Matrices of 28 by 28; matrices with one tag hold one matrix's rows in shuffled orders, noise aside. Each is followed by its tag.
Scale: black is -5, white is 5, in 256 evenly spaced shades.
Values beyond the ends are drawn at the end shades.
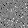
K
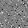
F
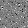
F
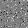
K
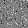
K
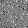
K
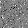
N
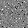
F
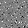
F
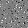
F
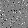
N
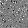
N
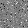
K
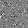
N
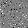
N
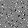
F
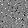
F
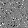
N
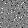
F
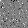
N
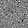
F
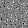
K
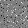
K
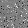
K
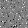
N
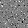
F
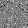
K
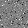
F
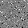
F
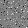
K
